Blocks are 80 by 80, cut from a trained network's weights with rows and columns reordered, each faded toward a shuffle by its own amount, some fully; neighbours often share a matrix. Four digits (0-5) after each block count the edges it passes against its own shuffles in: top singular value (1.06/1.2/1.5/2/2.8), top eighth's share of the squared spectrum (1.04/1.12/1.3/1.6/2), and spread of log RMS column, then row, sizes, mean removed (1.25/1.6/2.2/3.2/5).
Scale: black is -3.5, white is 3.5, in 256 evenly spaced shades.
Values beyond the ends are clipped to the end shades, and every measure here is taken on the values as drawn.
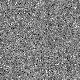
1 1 0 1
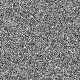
0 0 0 0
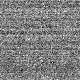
3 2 0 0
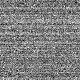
4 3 0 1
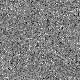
0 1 0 0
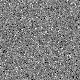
0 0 0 0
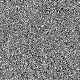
1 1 0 1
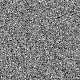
0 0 0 0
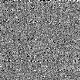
2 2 0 2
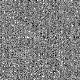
2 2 0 2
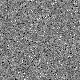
0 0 0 0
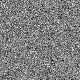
2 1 0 0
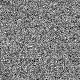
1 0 0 0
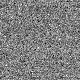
1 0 0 0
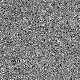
1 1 0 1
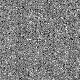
1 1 0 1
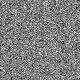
1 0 0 0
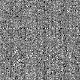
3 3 0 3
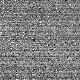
3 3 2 1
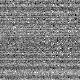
4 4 2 1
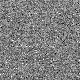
0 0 0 0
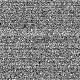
3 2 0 0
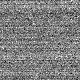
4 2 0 1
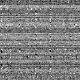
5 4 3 2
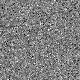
1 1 0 0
